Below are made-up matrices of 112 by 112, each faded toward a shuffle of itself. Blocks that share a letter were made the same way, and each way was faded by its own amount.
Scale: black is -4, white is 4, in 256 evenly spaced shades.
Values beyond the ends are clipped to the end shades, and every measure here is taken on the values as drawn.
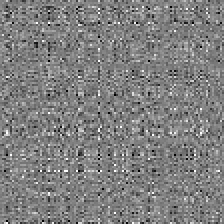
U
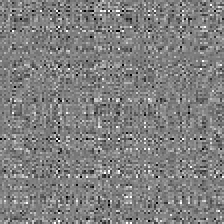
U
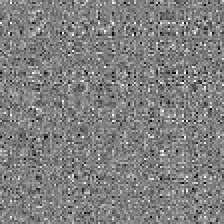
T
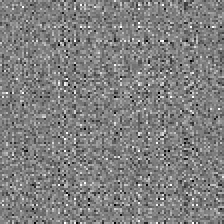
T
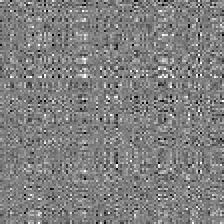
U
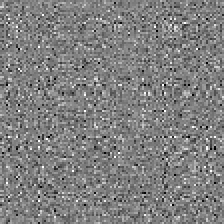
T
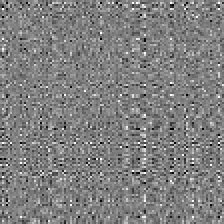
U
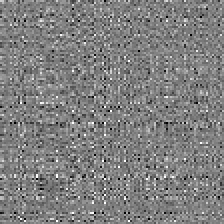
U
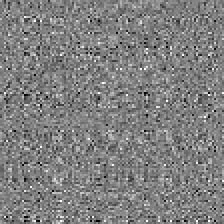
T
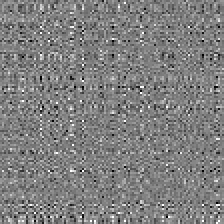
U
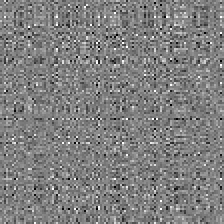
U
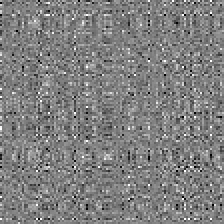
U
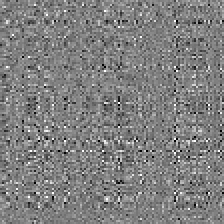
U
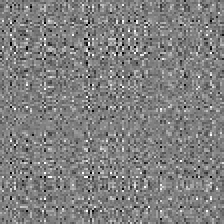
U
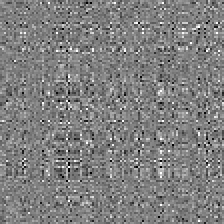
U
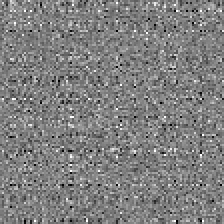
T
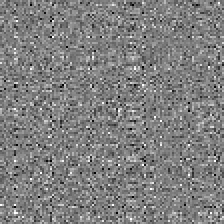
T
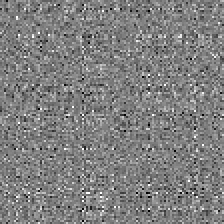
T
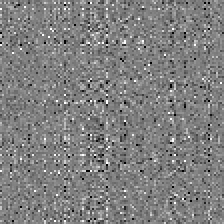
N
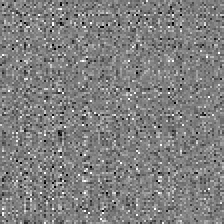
N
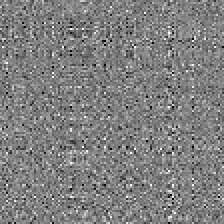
T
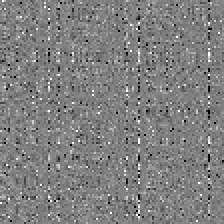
N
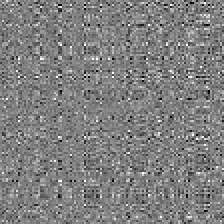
U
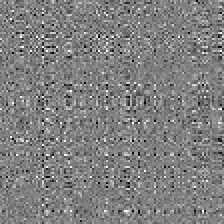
U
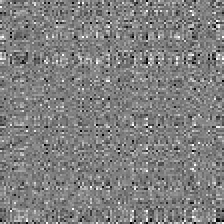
U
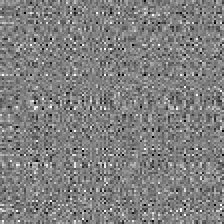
U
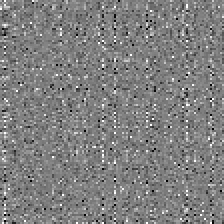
N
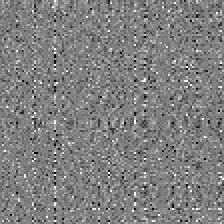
N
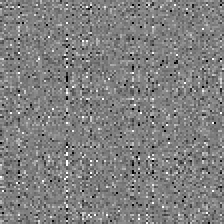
N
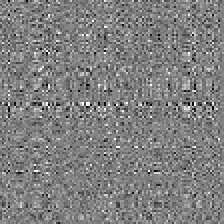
U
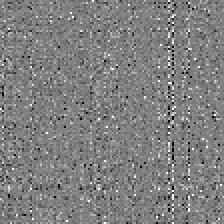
N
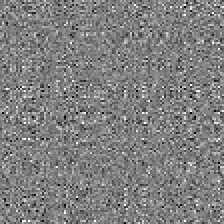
T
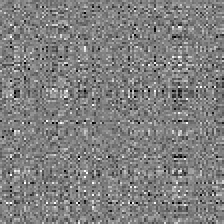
U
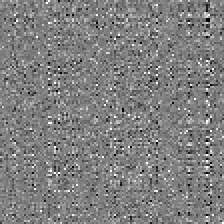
N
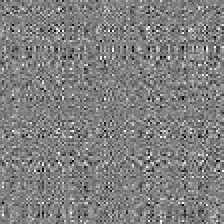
U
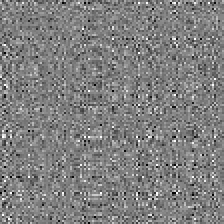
U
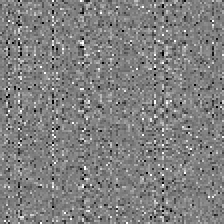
N
